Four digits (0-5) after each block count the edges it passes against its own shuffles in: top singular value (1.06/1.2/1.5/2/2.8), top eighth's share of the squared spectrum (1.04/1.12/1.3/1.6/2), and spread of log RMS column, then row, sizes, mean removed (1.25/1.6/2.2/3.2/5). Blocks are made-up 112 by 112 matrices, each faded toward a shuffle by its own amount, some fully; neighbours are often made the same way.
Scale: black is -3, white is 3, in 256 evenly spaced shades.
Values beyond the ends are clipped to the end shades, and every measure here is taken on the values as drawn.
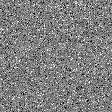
2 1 0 0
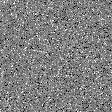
2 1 0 0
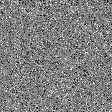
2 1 0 0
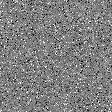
1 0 0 0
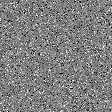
0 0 0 0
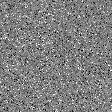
2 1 0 0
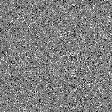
3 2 1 1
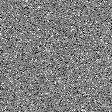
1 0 0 0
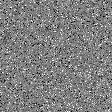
1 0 0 0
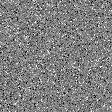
1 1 0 0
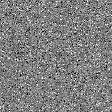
3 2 1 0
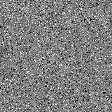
2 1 0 0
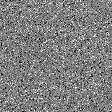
2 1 0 0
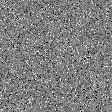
0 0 0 0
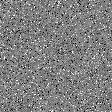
0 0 0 0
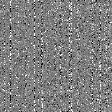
2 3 4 0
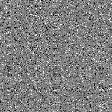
4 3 2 2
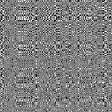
5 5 4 4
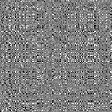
5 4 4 4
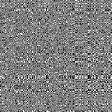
5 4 3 3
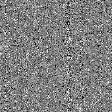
1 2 3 0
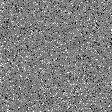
0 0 0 0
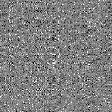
4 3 3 2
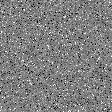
0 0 0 0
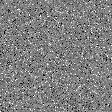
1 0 0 0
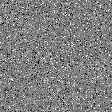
2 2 0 1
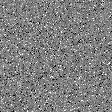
2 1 0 0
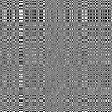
5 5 5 5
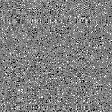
4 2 1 1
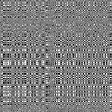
5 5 4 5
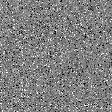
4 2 1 1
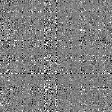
2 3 4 4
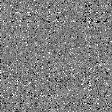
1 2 2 2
